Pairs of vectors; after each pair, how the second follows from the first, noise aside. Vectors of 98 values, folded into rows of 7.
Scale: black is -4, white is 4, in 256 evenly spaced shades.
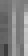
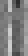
wrapped around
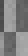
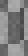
wrapped around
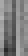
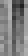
reversed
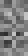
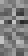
reversed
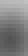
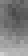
reversed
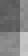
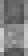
wrapped around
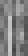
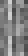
wrapped around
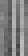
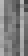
wrapped around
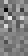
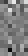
wrapped around
